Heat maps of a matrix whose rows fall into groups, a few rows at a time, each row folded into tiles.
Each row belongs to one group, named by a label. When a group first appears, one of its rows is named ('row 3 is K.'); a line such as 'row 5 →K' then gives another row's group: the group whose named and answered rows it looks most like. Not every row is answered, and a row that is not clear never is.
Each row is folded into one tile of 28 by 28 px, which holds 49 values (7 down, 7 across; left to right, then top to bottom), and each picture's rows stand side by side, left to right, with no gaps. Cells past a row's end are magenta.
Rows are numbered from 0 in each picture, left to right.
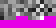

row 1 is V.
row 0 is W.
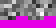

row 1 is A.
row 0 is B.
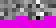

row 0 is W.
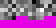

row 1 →A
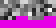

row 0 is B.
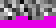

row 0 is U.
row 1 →W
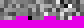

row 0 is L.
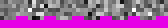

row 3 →B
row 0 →W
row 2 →L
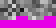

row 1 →A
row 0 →V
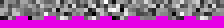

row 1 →W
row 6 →B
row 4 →B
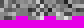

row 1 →V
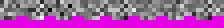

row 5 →A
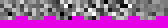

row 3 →U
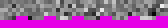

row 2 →L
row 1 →W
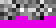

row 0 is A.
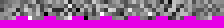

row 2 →V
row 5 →U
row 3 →W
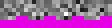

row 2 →U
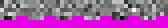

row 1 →V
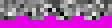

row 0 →A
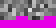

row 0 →B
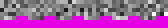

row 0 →L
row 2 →B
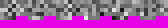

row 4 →B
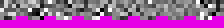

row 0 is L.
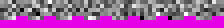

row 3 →L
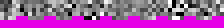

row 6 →L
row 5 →V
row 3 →B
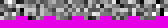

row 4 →A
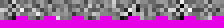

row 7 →V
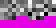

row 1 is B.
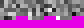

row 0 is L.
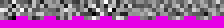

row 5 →U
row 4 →L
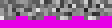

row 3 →L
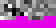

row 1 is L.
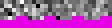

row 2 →W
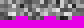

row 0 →A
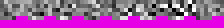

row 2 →L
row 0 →B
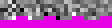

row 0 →V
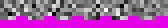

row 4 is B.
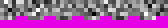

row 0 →B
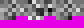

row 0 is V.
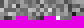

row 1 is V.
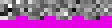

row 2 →U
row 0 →B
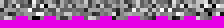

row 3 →L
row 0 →L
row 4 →W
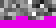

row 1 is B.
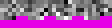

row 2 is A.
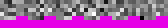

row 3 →U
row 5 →W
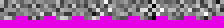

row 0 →L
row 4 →U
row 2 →L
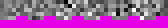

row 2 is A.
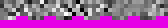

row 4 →B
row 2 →U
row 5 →A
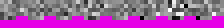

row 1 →V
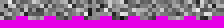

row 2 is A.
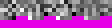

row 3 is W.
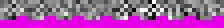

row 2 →U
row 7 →W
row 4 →V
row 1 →V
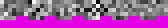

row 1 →B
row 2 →W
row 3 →V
